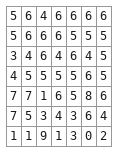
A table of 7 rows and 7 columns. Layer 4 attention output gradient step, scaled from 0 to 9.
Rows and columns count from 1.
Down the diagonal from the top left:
5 6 6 5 5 6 2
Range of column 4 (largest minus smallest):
5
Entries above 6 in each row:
0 0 0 0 3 1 1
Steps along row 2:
up same same down same same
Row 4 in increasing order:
4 5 5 5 5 5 6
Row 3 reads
3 4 6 4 6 4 5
